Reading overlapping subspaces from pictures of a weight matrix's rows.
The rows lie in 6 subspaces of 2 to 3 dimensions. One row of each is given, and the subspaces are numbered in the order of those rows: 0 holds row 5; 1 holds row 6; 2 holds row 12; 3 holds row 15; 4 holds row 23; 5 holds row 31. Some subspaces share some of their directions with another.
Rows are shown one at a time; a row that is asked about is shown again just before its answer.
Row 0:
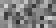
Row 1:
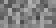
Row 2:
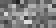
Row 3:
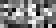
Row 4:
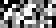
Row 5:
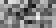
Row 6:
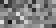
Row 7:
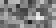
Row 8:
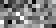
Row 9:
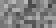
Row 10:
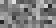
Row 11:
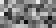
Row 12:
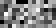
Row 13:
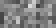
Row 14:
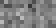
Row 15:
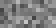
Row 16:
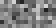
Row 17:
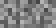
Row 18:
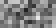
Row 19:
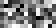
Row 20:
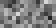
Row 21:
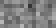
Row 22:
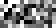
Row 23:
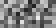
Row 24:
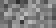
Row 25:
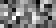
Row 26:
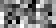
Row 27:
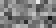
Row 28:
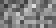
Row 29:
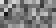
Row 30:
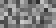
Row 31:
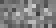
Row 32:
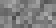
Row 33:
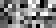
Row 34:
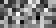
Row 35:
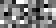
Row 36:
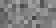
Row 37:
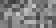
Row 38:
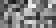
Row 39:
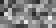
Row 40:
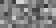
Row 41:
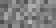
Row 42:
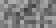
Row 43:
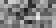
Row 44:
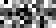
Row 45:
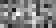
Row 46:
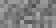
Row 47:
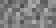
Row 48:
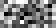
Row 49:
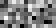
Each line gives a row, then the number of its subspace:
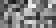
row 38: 1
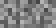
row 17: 4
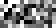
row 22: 3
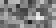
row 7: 0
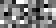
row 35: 2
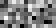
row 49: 2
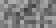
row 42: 0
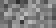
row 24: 2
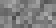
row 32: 5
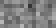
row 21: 1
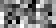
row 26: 1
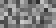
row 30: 4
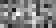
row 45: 5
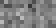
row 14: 1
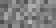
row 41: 2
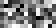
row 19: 5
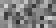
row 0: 0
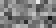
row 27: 3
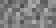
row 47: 4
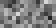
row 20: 5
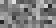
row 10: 2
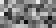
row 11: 3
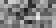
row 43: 0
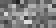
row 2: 4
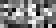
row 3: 5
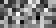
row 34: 4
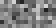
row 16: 2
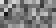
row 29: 3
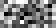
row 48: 2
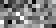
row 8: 1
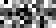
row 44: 1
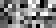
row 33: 3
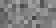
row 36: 3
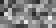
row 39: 3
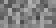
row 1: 4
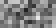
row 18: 0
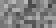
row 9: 1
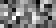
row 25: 5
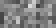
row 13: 1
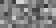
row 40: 2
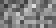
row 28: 0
